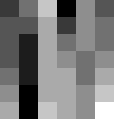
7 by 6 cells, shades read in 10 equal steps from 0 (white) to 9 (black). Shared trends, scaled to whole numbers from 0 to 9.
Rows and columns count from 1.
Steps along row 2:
same down up down up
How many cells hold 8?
3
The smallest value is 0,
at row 7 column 6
